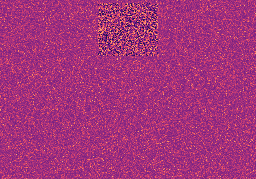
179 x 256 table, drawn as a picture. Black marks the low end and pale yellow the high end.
Fine speckle covers the field. Values change most from cell to cell in the top middle. No row or column stands out. Neither half mirrors the other. No overall slope runs across the table. There are no regular stripes. In the top middle lies a patch that is rougher than the rest.
